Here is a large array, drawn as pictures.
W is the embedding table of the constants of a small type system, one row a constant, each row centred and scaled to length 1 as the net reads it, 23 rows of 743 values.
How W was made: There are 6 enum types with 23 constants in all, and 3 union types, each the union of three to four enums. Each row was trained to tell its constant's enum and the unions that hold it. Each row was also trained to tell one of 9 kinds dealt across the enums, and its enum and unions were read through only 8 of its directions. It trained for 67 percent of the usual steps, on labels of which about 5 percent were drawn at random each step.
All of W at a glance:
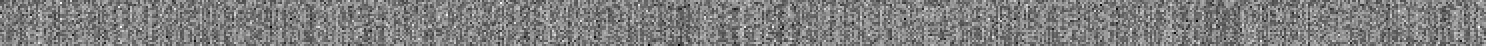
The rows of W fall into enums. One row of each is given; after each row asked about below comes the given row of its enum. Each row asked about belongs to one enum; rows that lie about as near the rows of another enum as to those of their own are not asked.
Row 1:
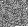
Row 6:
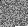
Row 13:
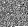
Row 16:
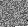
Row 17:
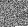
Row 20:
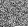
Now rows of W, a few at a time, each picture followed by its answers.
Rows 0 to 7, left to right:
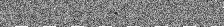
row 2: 17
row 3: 16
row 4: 13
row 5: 6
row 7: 16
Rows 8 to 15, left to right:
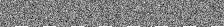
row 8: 16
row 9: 6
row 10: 6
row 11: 17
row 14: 6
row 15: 17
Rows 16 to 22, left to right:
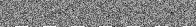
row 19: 16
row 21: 6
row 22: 13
